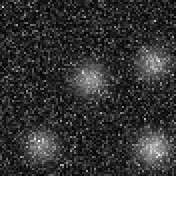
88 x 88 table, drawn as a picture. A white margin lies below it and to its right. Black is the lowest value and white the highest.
Mirror symmetry: none. Odd rows or columns: none. Bumps: four. Histogram: skewed, a long tail of high values. Ninth with the highest average: bottom right.
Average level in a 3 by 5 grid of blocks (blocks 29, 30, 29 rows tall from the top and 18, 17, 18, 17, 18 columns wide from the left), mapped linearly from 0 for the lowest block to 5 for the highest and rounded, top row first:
0 0 0 0 1 / 0 0 4 1 3 / 1 3 0 1 5
